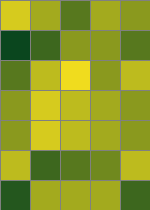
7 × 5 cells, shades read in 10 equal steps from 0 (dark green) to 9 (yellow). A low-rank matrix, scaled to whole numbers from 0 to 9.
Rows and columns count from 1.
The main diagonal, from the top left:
8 2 9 6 5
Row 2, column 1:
0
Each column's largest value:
8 8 9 6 7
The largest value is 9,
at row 3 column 3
